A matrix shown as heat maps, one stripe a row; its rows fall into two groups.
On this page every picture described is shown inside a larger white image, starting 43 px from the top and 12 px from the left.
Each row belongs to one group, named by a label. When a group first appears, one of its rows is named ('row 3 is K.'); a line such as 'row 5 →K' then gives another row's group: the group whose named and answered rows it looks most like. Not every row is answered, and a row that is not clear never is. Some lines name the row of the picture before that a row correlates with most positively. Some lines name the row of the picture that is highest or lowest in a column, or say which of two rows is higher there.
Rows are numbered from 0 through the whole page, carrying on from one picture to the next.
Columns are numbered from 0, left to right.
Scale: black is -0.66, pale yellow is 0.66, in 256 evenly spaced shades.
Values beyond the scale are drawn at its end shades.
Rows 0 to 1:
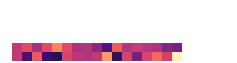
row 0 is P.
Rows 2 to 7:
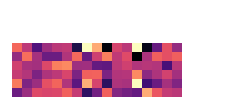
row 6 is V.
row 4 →P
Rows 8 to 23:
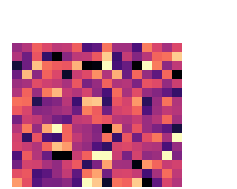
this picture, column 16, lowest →11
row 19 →P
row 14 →V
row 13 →P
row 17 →P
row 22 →V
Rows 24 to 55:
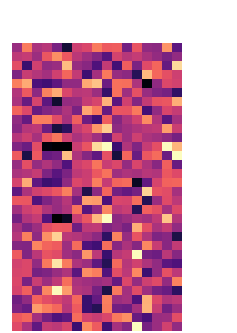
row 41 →V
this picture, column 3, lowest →35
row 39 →V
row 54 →V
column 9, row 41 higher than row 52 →No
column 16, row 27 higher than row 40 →Yes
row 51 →P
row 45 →P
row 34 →P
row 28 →V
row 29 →P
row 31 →V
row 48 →P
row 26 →P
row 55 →V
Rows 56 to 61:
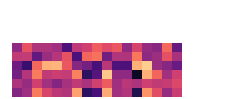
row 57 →V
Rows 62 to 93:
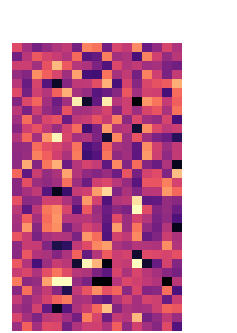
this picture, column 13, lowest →86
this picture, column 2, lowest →86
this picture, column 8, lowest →88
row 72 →P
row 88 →P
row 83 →V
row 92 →V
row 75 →P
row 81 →P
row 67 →P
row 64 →P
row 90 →P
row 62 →V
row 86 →V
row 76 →P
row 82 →P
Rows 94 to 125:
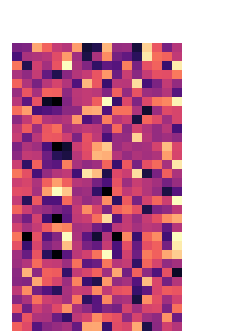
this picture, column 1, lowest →115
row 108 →V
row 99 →P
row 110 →P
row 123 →P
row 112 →V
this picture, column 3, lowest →100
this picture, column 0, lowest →95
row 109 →P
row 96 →P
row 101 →V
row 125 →V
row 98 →V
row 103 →P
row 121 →V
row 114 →P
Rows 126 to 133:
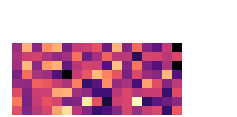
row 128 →P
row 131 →P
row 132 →V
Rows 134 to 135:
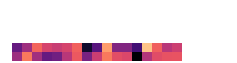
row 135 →V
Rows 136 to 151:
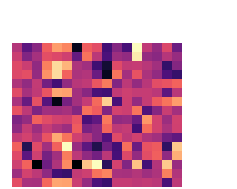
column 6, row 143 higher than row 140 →No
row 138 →P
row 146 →P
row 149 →V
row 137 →V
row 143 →V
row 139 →P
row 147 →P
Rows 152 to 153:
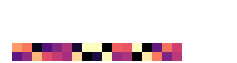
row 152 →V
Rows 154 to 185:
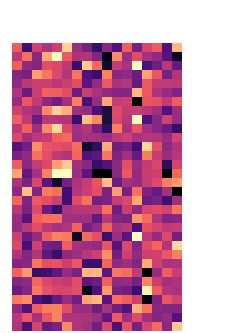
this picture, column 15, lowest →168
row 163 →P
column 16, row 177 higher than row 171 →Yes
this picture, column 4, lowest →169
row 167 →P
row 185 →P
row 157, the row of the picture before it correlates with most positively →153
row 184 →P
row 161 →P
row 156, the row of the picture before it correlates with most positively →152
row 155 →P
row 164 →P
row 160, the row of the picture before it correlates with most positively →153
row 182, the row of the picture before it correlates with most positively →152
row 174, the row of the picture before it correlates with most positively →153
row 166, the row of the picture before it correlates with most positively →153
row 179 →V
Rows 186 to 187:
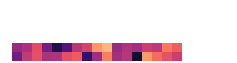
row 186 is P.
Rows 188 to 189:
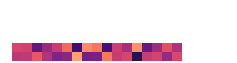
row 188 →V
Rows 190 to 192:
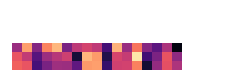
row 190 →P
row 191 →V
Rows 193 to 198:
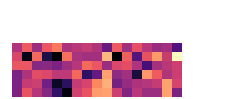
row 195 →V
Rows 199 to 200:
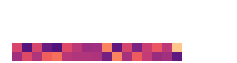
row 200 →P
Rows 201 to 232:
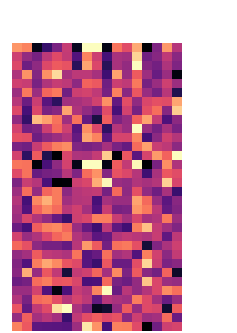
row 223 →V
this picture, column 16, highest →213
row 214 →V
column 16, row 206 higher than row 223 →No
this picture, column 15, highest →216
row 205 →V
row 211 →V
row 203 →V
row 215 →V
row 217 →P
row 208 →P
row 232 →V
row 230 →P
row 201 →V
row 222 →P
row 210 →V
